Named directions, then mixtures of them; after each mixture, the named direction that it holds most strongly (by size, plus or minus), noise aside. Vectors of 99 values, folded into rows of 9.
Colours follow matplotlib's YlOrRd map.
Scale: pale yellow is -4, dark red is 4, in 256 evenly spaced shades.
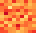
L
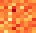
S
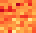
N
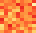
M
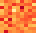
S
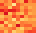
L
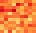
N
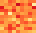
M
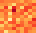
S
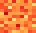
L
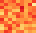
M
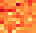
N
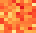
M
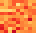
N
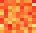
M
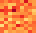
S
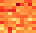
N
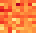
N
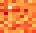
L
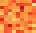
M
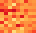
L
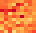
N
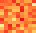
M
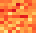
N
